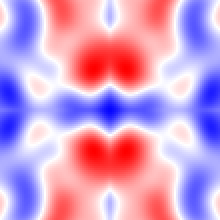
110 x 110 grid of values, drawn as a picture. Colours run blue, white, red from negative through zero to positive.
Its left and right halves mirror each other, and so do its top and bottom. There are no lone odd cells. The field is smooth, with broad soft blobs. Values change most from cell to cell in the centre.
